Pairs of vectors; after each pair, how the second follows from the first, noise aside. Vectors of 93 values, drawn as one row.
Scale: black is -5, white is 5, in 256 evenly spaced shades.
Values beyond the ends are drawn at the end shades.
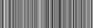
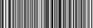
scaled up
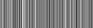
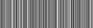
reversed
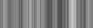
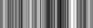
scaled up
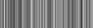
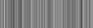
shrunk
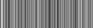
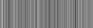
shrunk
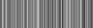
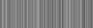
shrunk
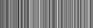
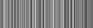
reversed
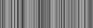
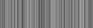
shrunk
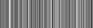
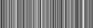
reversed
